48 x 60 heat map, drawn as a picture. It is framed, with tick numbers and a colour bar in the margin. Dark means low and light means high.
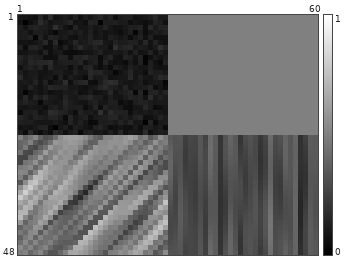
It is made of 2 by 2 panels. Panel 1,1: very low, fine-grained, faint in contrast. Panel 1,2: middling, flat. Panel 2,1: middling, slanting up to the right, strong in contrast. Panel 2,2: low, streaked downward.
